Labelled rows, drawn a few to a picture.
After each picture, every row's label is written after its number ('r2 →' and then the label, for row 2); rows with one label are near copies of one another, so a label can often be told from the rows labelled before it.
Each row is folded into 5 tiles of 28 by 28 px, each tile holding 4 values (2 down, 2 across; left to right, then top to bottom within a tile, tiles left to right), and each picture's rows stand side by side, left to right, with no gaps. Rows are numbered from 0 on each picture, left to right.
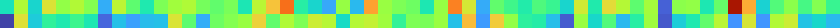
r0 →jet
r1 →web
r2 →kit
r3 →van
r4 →jet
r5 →van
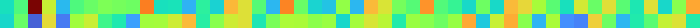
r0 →van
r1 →kit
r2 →kit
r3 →kit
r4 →web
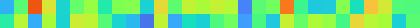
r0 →van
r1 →jet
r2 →kit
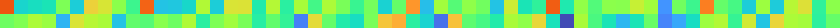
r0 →kit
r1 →kit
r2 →web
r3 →web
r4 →jet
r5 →kit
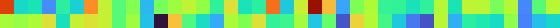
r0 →kit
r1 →web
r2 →van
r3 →jet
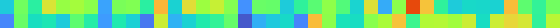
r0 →jet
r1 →jet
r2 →web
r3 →kit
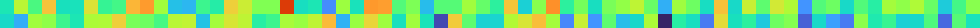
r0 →web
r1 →kit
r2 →kit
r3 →web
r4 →jet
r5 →jet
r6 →jet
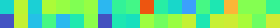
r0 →jet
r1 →kit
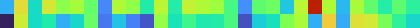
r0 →jet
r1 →jet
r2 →van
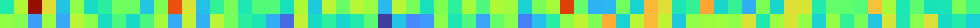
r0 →van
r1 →van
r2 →jet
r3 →jet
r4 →kit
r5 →kit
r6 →van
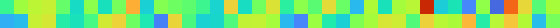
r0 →web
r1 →web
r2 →web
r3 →kit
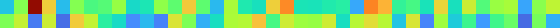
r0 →van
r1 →web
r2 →kit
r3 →jet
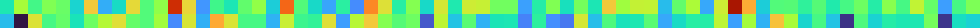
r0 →web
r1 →van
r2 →kit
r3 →jet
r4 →jet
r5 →van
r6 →jet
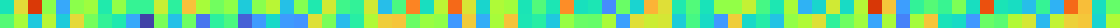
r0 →van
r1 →jet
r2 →web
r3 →van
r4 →kit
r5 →web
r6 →van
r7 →kit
